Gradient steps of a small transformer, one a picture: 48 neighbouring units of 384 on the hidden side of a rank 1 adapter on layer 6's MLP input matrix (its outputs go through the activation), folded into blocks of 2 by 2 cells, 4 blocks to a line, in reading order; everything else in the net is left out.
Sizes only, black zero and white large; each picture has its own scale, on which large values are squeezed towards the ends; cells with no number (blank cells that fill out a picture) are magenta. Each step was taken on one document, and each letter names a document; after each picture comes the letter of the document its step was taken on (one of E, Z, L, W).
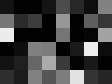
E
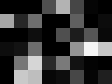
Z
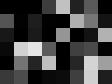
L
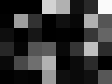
E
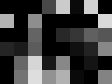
Z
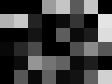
Z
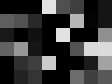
L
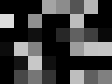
Z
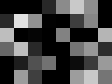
L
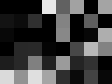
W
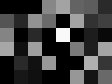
L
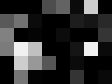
L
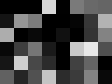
E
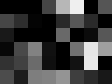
E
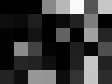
E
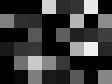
Z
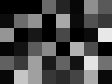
E
